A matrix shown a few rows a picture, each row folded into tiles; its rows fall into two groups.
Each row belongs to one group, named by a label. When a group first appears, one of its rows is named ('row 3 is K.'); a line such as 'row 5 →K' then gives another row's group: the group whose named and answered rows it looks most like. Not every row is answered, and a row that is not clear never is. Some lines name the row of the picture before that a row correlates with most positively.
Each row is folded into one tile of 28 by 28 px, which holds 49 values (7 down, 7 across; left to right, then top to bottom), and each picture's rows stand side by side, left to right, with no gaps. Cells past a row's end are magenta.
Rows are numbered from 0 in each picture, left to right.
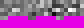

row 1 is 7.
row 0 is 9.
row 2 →9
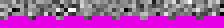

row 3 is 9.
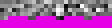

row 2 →9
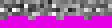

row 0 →9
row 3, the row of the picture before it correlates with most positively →3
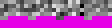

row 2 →7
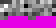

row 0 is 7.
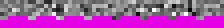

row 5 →9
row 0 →9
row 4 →7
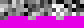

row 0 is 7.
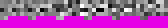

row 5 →7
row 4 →9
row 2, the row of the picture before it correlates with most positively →1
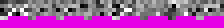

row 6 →7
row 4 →9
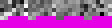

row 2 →7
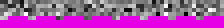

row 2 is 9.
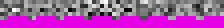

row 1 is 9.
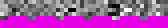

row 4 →9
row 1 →7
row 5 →7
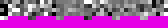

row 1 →7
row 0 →9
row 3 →7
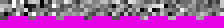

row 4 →7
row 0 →7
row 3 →7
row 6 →9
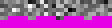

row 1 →7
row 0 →9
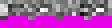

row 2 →7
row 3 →9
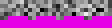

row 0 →7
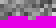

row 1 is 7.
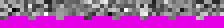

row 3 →7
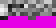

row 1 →7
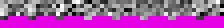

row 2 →7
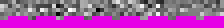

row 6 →9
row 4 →7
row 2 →9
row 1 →9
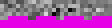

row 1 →7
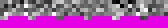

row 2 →7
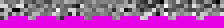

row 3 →9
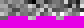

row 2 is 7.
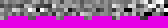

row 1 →9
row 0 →9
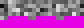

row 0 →9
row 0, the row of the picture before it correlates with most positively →0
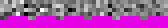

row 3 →7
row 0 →7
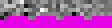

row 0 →7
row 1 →9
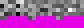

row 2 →9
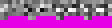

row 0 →7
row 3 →9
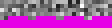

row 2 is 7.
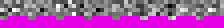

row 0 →9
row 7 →9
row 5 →9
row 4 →7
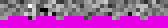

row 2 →7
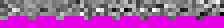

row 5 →9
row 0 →9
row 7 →7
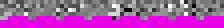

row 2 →9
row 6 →7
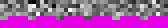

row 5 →7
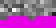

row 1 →7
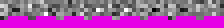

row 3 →9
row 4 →9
